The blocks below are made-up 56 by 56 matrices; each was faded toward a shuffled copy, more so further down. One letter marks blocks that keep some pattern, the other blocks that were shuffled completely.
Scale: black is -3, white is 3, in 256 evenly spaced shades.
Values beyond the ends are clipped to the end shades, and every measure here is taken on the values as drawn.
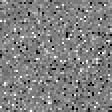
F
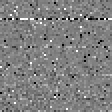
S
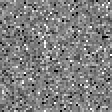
F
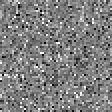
F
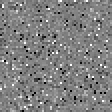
F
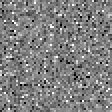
F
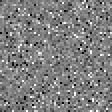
F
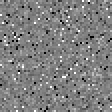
F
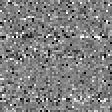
S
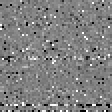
S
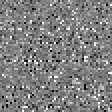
S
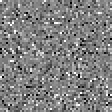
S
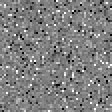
F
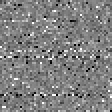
S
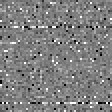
S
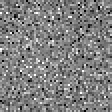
F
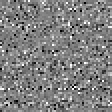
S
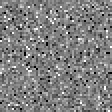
F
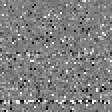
S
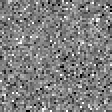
F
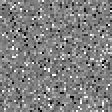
F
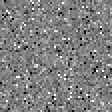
F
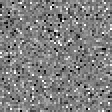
F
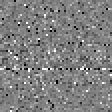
S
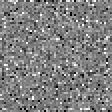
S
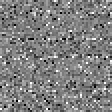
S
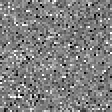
F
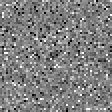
F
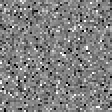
F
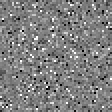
F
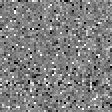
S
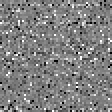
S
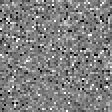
F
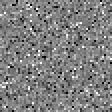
F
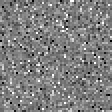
F
